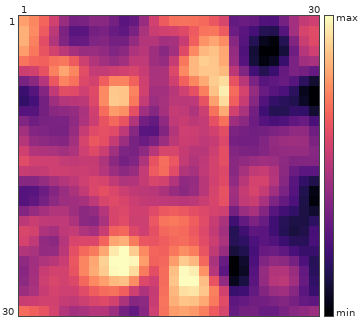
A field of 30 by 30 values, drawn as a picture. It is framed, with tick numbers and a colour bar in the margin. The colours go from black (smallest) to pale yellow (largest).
The ninth with the highest average is the bottom middle. No lone cell stands out from its neighbours. The left part is higher, up to a seam about 70% of the way across. The values follow a bell shape.
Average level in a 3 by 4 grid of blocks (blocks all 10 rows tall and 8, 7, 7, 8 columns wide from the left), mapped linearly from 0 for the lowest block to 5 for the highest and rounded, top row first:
3350 / 2331 / 3540
